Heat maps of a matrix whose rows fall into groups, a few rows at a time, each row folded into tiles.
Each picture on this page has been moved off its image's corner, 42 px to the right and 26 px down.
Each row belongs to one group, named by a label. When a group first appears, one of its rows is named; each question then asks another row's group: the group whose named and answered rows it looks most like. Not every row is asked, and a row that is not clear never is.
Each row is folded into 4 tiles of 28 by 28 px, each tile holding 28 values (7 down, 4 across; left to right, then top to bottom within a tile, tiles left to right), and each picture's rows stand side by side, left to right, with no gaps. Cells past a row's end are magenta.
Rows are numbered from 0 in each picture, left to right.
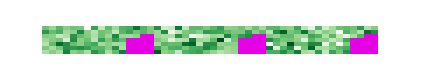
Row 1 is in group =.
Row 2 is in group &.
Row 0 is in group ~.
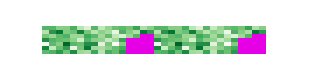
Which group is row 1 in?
&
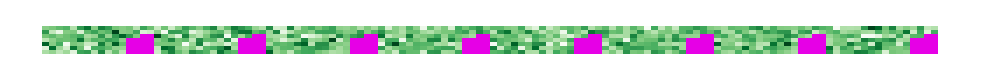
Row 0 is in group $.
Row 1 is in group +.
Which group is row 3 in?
~
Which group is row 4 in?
&
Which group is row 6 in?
$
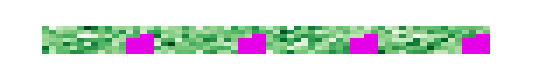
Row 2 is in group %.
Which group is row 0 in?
=
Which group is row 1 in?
~
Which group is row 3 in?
=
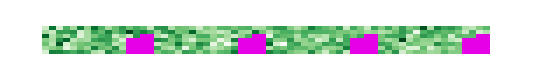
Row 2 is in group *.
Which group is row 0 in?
+
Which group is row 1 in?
&
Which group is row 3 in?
*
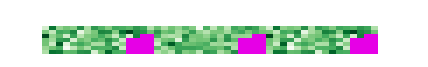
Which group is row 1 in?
~
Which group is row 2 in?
+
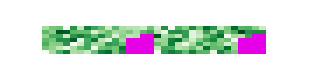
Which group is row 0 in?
%
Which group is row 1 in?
+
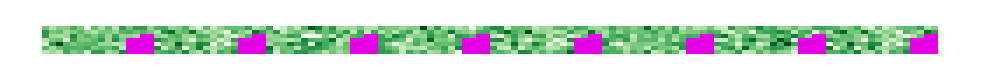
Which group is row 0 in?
~
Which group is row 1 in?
&
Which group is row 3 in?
*
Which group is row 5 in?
*
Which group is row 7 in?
&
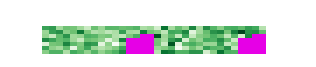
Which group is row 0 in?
&
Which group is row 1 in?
+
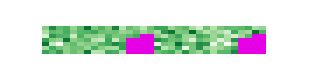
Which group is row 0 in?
*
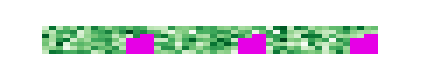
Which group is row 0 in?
+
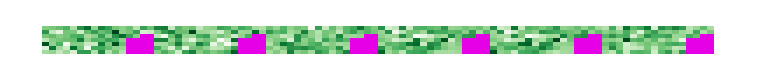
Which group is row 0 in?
$
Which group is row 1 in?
&
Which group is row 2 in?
~
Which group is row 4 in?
=
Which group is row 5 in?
*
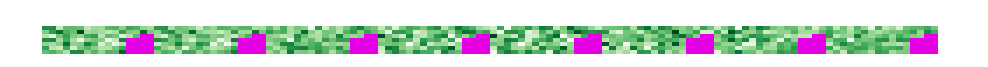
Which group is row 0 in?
&
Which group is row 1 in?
&
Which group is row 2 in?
~
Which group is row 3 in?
+
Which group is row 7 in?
~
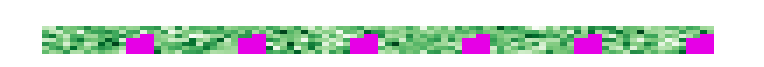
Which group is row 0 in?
$
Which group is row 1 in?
=
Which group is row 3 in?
~
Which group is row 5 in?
&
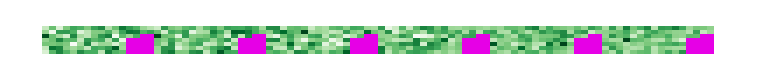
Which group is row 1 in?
+
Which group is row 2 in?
&
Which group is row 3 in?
=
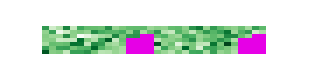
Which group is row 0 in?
=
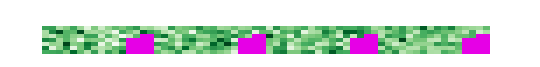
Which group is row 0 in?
&
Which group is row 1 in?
$
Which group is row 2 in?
+
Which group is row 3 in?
*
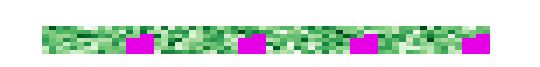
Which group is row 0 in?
%
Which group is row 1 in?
+
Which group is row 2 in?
$
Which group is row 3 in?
*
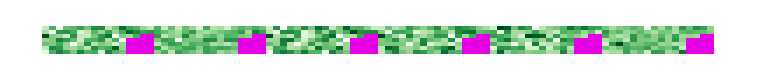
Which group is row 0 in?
+
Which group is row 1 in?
~
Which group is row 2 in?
+
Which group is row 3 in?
+
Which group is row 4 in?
%
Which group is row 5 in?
~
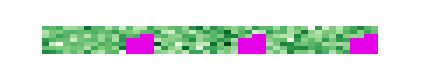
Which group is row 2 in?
~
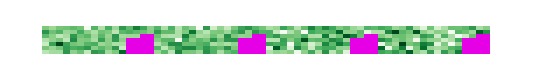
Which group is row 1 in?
~
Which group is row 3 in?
&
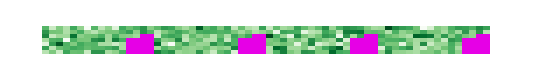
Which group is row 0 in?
~
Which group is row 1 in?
*
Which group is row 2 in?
+
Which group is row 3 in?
%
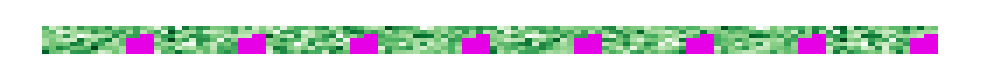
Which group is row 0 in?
=
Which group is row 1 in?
%
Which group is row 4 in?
=
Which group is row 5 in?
&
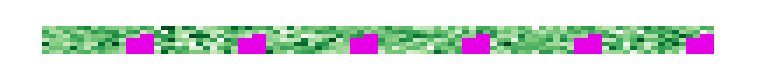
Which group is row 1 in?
%
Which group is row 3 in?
%
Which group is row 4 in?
~
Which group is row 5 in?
$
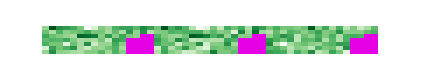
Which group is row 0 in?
%
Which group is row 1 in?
%
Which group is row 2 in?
*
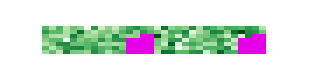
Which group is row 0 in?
~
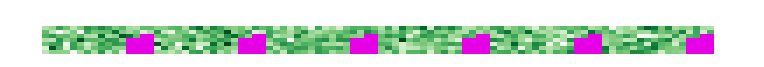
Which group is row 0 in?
$
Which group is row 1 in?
$
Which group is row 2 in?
~
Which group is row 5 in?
=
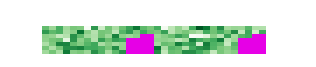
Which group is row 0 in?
~
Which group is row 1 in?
=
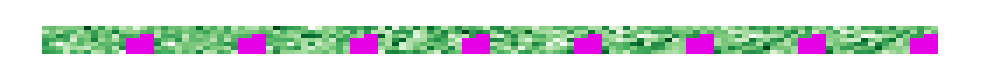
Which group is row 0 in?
*
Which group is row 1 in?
*
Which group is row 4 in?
&
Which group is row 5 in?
=
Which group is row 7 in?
=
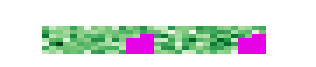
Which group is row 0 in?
~
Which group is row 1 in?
$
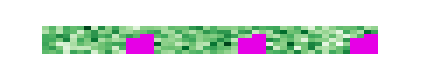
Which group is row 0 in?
*
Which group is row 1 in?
$
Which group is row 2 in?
&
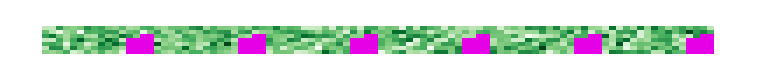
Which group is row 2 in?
%
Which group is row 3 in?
%
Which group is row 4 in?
=
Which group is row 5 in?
+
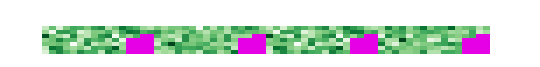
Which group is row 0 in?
+
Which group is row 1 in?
~
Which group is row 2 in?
+
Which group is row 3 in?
*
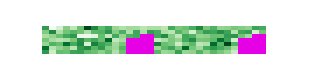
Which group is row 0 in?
=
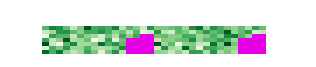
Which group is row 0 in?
*
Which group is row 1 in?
$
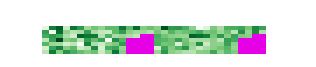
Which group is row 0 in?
%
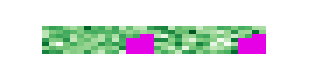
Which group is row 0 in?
*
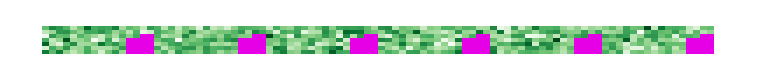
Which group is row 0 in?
*
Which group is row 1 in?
~
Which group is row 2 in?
+
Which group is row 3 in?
&
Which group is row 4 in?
=
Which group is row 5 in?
*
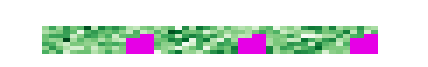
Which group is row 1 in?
%
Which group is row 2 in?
=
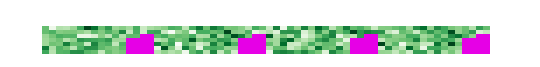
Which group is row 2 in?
+
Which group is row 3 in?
$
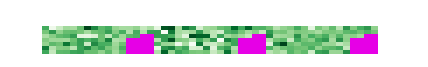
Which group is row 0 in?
=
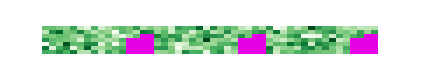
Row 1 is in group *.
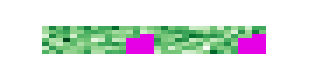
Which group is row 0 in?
*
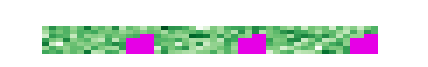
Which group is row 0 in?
*
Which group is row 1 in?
%
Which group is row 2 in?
%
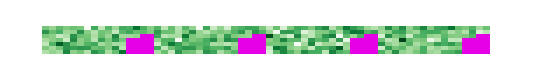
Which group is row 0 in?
~
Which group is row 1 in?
~
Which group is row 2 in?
+
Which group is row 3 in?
*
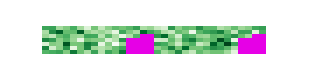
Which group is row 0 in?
&
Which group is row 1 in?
$
